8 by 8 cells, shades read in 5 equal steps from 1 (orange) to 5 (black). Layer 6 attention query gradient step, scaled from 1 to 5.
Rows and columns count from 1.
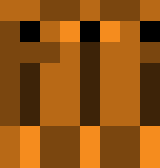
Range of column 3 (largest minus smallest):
1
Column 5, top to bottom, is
2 5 4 4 4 4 1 1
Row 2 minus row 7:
1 4 -1 -2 4 -2 -1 4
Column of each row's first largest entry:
3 2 5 2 2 2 3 3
